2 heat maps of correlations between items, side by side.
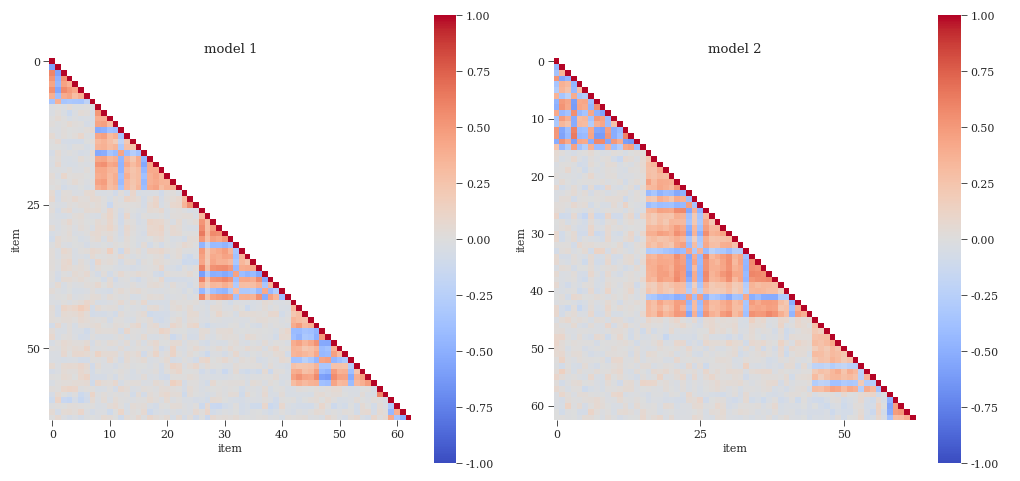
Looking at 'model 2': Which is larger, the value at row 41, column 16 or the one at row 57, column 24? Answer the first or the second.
the second
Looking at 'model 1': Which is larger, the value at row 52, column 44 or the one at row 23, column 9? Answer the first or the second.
the second
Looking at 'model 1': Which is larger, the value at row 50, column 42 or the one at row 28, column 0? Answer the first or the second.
the first
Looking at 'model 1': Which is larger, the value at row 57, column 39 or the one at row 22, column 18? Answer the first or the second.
the second
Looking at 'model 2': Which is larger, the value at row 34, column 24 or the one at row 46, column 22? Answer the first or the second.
the first
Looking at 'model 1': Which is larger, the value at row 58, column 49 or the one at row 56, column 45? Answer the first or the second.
the second
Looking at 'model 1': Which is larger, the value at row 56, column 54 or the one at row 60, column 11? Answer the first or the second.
the first
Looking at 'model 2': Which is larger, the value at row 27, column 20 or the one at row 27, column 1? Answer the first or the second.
the first
